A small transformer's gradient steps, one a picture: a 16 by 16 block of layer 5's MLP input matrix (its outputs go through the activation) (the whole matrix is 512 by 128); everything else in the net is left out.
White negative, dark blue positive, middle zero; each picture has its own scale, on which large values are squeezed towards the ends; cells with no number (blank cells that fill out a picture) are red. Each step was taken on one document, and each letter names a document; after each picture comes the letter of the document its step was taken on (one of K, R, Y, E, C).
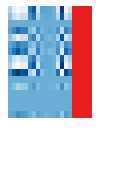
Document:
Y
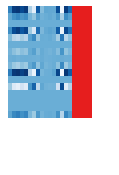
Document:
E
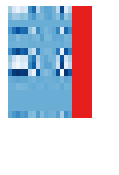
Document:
Y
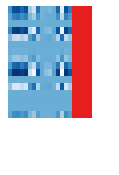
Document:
E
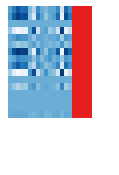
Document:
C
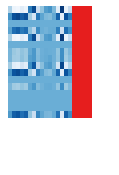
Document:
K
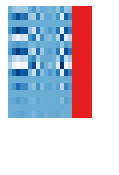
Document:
Y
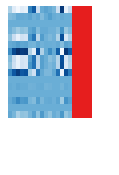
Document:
Y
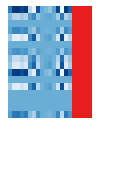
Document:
E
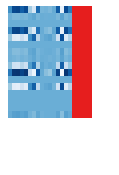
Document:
E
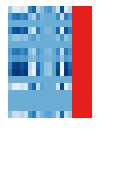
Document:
E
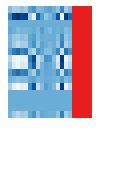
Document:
Y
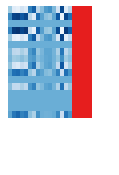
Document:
K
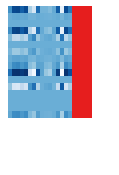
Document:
E
